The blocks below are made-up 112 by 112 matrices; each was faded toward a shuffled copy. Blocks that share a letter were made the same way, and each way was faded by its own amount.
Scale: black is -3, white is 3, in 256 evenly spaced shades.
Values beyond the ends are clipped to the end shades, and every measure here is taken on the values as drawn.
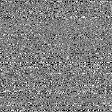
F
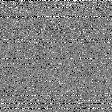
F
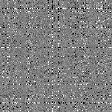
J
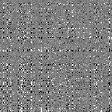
J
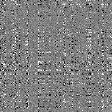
J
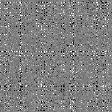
J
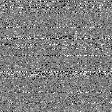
F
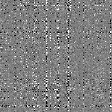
J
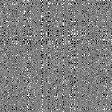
J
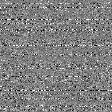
F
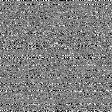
F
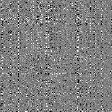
J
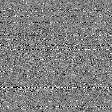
F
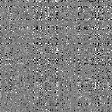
J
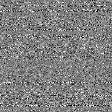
F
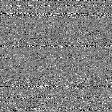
F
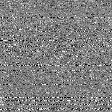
F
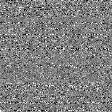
F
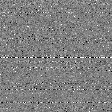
F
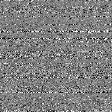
F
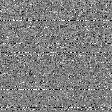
F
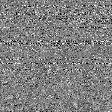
F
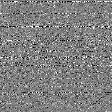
F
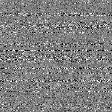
F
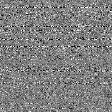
F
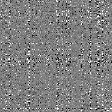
J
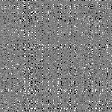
J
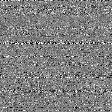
F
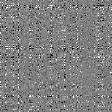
J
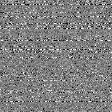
F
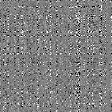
J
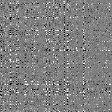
J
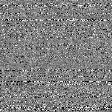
F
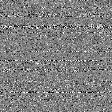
F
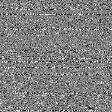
F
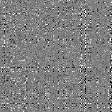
J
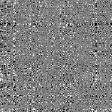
J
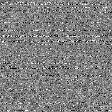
F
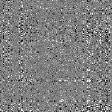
J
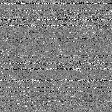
F
